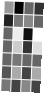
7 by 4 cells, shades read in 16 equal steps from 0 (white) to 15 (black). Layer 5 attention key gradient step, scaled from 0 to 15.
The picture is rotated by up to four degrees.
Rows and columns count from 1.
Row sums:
42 37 24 26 35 31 37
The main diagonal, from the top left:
6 8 14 2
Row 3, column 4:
0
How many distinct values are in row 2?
4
